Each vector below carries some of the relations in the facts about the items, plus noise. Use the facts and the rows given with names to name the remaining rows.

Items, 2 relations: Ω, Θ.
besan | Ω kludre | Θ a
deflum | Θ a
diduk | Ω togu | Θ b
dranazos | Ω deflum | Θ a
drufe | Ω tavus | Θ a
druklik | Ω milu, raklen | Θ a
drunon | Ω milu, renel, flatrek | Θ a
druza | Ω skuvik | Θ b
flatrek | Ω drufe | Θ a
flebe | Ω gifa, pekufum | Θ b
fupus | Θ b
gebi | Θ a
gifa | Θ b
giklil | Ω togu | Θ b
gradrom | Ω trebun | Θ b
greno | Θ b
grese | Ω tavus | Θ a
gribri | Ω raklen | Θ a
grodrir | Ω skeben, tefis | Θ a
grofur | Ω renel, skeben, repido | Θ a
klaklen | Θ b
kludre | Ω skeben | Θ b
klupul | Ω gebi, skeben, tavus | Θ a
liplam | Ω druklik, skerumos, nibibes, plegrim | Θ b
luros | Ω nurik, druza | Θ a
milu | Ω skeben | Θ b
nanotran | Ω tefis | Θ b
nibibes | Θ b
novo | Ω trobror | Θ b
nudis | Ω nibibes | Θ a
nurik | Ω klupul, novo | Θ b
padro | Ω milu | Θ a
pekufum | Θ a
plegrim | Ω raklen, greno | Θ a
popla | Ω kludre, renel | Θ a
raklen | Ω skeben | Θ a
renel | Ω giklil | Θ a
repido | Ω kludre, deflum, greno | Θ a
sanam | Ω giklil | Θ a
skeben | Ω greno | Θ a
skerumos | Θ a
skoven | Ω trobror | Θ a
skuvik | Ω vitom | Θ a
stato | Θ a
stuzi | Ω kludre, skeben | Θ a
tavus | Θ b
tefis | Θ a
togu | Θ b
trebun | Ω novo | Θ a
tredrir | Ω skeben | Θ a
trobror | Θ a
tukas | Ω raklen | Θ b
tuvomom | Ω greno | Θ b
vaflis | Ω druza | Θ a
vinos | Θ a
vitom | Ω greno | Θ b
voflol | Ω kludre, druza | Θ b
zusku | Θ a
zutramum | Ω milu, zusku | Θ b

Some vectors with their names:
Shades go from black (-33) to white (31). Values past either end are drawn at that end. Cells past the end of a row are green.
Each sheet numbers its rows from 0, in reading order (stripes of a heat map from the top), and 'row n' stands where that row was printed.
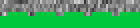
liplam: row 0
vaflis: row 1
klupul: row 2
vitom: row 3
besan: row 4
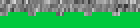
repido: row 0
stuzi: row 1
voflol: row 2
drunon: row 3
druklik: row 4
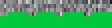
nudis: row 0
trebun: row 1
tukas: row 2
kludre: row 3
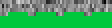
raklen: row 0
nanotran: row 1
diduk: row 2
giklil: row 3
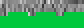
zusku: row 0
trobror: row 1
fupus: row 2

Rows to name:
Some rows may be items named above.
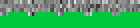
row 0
popla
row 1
tefis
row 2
flatrek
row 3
druklik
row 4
nudis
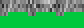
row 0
skeben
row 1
skuvik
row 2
skeben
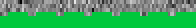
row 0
giklil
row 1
tredrir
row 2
flatrek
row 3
novo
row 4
gribri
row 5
luros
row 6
milu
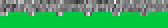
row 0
druklik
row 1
tukas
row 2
liplam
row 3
nibibes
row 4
plegrim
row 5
sanam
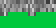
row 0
tavus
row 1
gifa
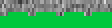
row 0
gradrom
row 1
sanam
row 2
trebun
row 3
skoven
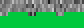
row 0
grofur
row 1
druza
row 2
zutramum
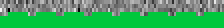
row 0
nurik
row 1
renel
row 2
drufe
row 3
skerumos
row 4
padro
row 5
pekufum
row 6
gebi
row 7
flatrek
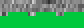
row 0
luros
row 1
liplam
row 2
grodrir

